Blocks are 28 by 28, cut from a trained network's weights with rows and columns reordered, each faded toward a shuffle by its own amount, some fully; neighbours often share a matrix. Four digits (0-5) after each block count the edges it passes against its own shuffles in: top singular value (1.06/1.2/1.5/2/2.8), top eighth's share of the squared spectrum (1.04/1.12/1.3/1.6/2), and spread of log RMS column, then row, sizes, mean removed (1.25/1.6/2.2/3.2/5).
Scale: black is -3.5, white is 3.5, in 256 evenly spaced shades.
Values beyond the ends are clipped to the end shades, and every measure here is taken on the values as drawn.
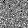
0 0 0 0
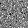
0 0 0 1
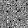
2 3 1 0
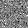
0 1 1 0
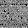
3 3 1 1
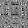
3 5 0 2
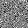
0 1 0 0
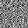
2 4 1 2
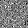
1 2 0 0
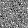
0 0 0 0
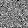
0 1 0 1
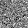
0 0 0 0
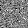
0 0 0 0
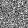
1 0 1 0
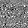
2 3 1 2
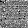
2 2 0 0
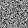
0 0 0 0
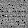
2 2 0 1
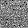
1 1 0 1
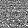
2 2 0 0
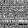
3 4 0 1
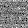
2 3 0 0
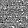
1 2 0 0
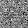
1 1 0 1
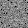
1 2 0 0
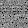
2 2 0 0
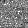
1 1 0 0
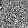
2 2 1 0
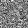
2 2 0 0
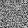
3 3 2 0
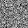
2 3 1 0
